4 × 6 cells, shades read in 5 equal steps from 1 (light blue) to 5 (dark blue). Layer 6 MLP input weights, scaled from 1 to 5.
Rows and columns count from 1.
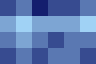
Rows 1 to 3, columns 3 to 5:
5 4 4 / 2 2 2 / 3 4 3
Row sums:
23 10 18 21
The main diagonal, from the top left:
4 1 3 3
